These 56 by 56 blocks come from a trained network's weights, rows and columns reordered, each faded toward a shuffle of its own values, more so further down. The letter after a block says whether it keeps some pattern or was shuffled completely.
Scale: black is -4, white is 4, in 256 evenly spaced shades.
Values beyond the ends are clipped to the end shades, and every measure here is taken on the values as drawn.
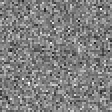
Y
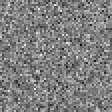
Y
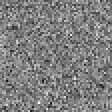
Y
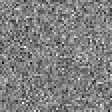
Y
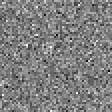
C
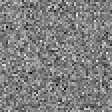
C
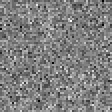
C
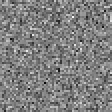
C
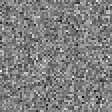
Y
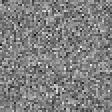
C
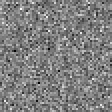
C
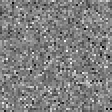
Y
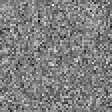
Y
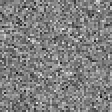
Y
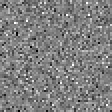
Y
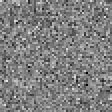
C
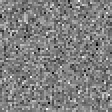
Y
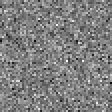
Y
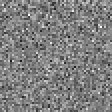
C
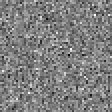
Y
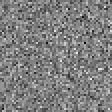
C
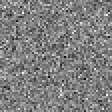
Y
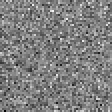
Y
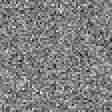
Y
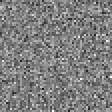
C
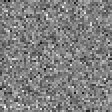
C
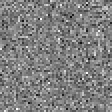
C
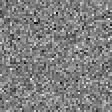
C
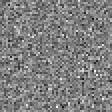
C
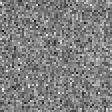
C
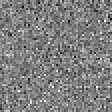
C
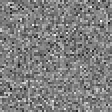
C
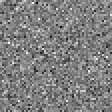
Y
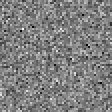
Y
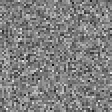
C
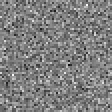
C
